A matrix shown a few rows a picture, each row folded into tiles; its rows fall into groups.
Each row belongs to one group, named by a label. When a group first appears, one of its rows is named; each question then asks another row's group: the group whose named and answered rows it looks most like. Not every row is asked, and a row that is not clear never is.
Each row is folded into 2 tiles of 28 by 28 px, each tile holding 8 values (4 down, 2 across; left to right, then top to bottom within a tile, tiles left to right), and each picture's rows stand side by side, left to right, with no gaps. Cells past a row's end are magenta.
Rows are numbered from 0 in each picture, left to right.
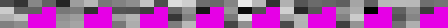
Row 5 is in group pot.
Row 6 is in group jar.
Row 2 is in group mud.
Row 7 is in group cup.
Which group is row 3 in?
cup
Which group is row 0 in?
pot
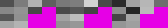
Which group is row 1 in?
mud
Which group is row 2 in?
mud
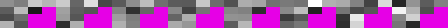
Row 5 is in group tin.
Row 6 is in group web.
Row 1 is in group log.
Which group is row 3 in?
mud
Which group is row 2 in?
mud
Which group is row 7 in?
jar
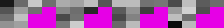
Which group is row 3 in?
jar
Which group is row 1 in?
cup
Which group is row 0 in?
mud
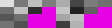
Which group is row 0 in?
tin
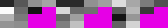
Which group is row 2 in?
cup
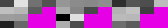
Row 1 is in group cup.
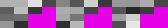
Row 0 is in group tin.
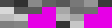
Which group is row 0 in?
pot
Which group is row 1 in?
pot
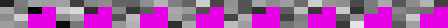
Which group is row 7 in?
mud
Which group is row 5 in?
tin
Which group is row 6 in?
web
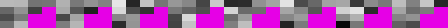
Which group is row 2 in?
log
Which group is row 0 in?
cup
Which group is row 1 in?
cup
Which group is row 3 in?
web
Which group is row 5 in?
log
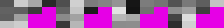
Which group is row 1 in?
jar
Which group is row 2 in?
pot
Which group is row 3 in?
web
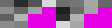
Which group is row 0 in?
web
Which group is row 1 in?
mud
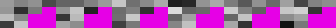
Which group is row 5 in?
log
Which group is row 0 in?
pot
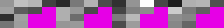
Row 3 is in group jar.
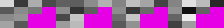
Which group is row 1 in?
web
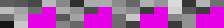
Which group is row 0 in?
web
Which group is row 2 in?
tin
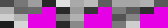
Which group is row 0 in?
pot
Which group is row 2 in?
cup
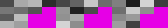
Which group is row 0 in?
mud
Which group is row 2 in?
tin
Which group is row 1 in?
mud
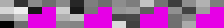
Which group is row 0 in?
log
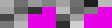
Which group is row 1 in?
web
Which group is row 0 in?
cup
